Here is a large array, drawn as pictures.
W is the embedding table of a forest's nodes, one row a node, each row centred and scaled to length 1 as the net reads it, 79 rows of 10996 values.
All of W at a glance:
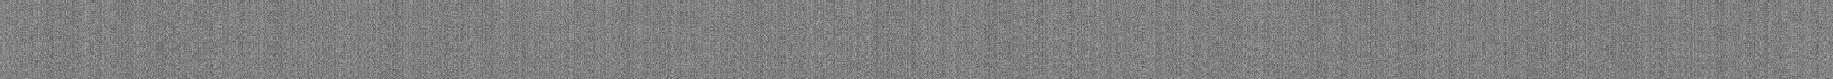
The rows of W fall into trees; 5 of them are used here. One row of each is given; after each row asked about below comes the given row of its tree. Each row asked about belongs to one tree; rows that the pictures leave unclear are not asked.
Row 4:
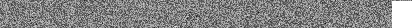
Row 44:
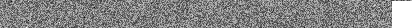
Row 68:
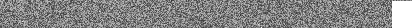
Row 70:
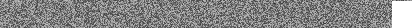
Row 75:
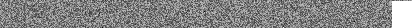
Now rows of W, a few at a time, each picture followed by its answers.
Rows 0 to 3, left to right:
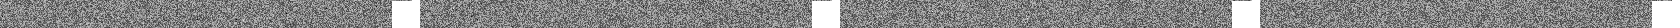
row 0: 68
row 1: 68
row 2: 68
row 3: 75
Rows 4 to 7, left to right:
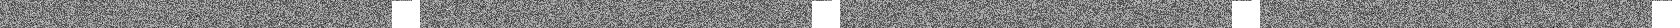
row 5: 70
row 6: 68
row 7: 4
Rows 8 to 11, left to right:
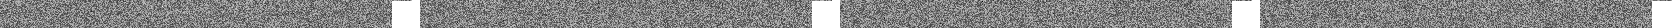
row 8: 70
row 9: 4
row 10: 70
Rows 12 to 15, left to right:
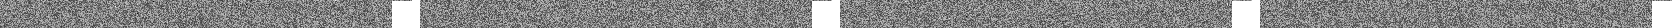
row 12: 68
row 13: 68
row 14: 70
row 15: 68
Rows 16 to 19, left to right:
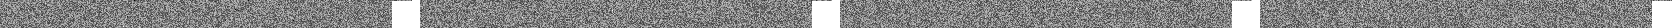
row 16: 75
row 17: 44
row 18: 70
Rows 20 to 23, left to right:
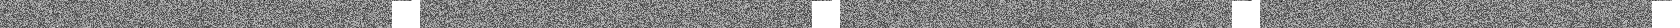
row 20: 68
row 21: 75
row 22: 68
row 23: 75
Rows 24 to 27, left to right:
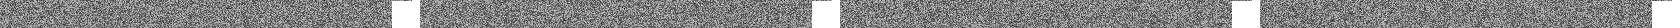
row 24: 4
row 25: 70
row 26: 75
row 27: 75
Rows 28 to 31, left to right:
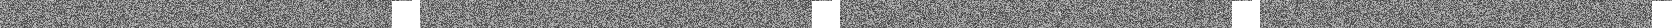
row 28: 4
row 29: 4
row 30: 75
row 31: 70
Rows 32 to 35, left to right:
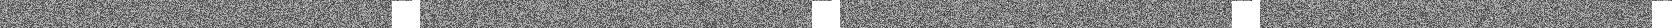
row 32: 4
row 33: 68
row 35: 75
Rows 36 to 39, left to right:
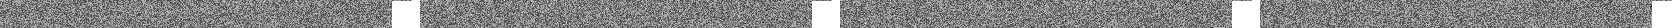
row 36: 70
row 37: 70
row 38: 70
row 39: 70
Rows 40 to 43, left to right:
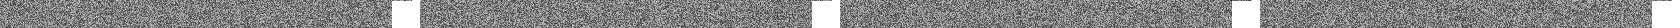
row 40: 4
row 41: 75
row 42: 68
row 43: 68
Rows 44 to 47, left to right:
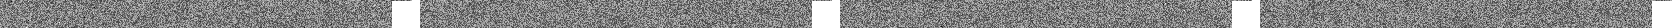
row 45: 68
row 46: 44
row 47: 68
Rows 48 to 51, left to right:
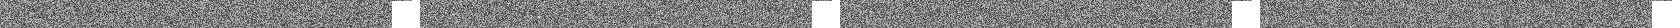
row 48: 75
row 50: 75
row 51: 4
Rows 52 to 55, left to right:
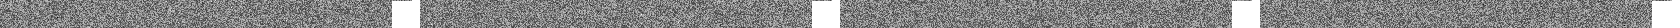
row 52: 68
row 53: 68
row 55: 70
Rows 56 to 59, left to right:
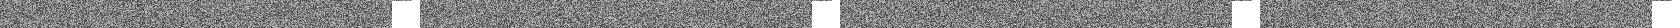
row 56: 70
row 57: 70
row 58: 75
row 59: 68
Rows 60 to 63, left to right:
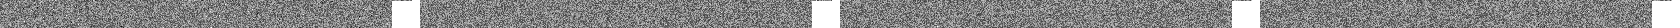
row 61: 4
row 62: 70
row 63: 70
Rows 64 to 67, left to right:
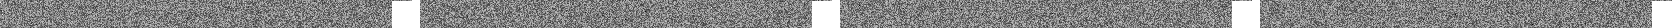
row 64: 4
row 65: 75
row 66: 4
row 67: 4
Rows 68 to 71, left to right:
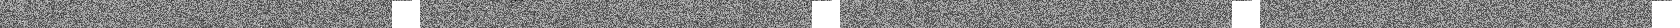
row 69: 44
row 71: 75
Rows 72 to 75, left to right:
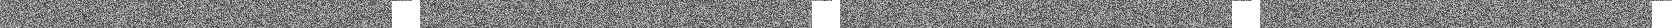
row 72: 75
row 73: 4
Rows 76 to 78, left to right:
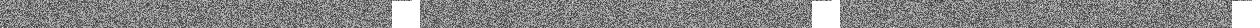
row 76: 68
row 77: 70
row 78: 44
